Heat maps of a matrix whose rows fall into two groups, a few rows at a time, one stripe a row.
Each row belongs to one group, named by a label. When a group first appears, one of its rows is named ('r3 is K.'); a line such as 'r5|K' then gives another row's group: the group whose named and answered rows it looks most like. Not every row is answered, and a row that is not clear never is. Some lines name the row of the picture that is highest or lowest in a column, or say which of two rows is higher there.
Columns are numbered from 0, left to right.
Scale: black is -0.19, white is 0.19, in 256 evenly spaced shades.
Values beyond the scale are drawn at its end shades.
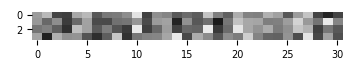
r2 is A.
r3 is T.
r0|A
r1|A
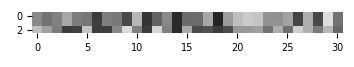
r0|A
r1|A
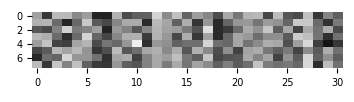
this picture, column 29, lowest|4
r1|A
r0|T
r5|T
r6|T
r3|A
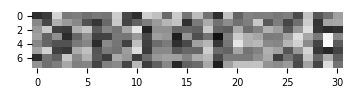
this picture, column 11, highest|0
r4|A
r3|A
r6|T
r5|A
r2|A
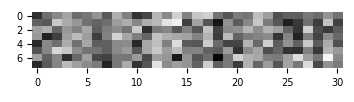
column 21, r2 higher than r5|Yes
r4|T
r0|T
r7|T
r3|T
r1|T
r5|T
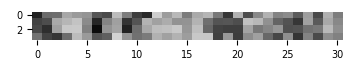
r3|T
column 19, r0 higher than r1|No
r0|T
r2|T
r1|T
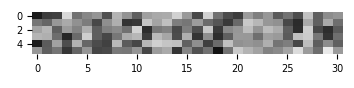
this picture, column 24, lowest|0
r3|A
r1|T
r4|T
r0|T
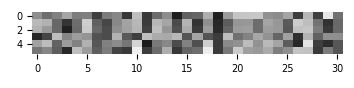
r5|A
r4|A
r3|T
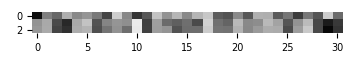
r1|A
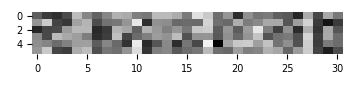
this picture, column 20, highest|4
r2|T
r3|T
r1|A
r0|T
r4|A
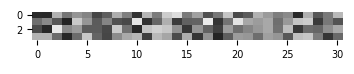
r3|A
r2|T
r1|A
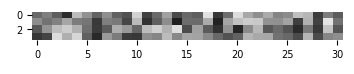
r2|T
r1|A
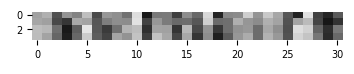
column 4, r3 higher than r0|No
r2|A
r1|A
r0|A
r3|A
